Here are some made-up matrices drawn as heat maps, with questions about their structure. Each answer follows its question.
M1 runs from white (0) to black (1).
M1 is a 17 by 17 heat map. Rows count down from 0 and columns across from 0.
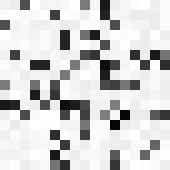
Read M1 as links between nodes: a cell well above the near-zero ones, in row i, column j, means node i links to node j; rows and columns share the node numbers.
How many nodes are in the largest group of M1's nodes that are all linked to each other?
3
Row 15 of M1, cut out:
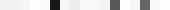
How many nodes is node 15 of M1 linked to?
3
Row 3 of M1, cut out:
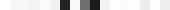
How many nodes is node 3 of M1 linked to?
3
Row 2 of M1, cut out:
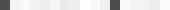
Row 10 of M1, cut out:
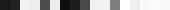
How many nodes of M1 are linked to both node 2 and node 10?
2
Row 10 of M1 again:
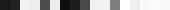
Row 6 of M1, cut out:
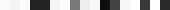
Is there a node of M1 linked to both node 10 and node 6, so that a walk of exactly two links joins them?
yes
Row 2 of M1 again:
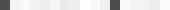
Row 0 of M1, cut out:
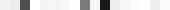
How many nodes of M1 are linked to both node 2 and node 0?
0
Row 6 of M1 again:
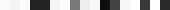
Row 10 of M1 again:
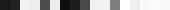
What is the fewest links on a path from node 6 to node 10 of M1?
1
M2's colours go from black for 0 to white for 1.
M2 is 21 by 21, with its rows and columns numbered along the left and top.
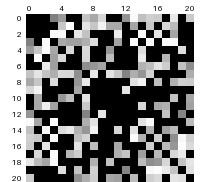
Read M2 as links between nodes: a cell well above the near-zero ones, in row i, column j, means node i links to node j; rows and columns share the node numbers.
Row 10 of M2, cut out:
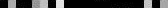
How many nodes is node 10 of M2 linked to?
6
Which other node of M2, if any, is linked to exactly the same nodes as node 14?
node 3
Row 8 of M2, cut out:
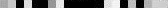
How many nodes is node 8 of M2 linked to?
11
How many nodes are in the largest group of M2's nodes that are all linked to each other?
5
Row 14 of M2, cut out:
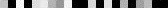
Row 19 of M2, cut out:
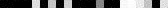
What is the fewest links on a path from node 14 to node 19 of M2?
2
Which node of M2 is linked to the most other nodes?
node 7
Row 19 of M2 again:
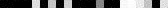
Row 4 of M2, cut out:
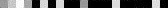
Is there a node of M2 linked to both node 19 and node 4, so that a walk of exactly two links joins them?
no
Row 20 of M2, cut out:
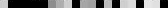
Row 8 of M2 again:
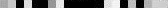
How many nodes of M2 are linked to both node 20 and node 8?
7
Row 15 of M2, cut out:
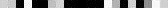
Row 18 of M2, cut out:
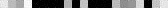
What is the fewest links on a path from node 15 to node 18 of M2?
1
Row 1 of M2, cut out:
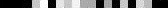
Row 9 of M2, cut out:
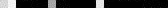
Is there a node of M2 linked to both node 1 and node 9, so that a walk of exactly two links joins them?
no
